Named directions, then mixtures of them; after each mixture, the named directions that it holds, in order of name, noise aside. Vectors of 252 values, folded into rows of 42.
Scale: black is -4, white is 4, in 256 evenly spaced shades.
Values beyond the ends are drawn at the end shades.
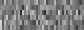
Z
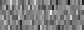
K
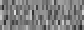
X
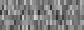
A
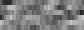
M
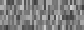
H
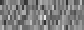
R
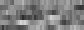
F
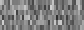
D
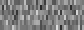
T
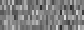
T, X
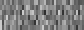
Z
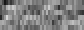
M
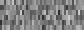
H, Z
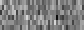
A, D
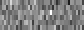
K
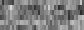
F, M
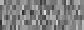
R, Z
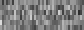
M, X, Z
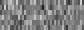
A, K, R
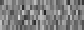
K, R, Z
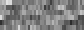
M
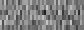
A, H, Z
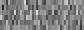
T, X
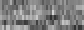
F, X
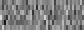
R, X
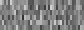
D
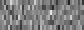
K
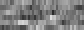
F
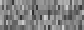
F, H, X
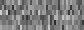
A, D, H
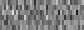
K, T, Z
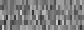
D, X, Z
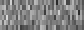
H, K, Z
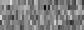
D, K, M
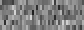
M, X
